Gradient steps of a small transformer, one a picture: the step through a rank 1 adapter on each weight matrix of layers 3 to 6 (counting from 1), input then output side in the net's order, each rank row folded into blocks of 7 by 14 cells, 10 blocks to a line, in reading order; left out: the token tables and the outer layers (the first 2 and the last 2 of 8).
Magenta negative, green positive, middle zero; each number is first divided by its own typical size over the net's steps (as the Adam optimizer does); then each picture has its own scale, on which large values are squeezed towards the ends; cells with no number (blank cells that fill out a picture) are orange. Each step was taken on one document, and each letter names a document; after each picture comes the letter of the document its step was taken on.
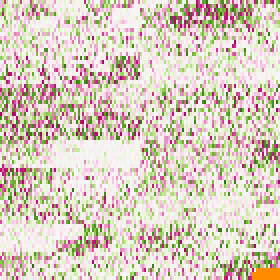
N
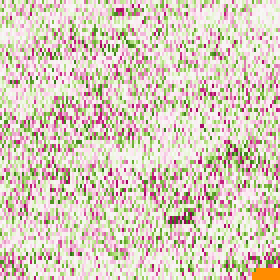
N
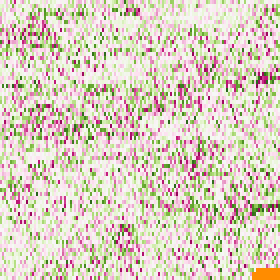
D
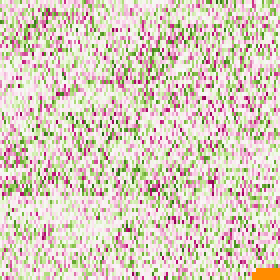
D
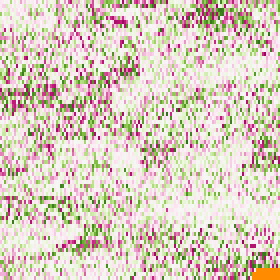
N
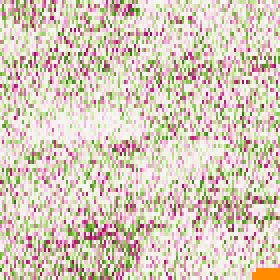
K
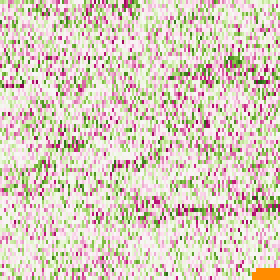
D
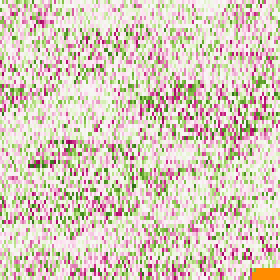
K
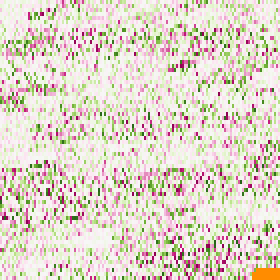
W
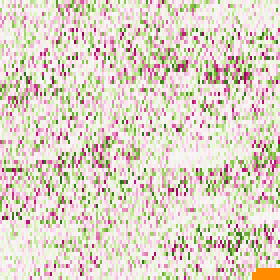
W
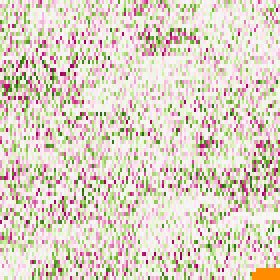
W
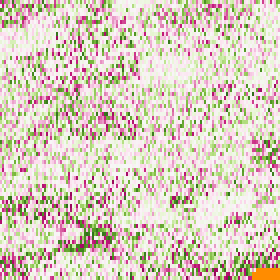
N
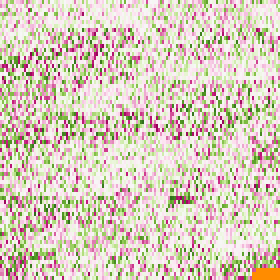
N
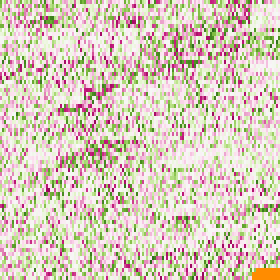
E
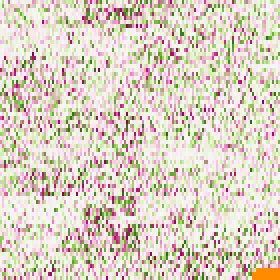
E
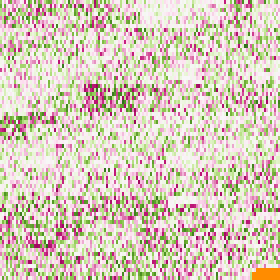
K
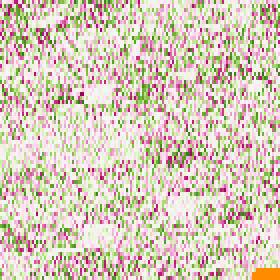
K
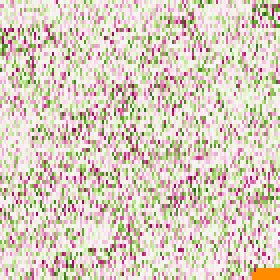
D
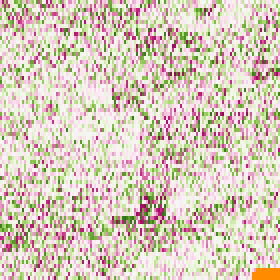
K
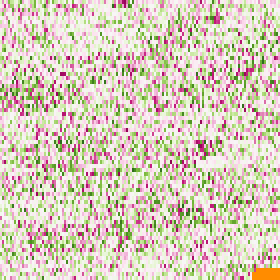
D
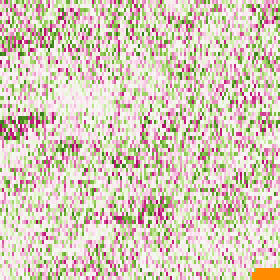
K
